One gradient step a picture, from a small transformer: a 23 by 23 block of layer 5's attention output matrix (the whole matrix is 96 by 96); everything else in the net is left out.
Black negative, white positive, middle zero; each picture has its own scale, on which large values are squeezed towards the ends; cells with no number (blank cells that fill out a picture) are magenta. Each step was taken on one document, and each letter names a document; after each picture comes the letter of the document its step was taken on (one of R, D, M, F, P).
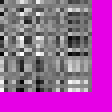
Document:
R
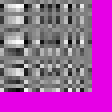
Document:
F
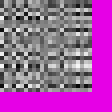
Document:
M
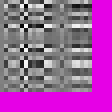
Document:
M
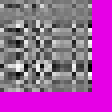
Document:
F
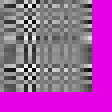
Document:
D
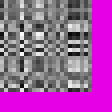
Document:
R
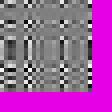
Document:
D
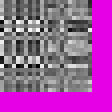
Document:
M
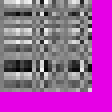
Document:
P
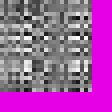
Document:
P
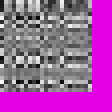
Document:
M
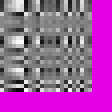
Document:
F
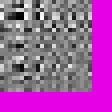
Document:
F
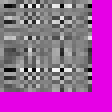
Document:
D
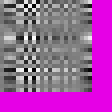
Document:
D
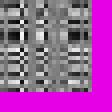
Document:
R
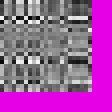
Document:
M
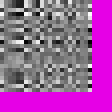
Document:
F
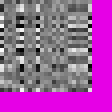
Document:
M
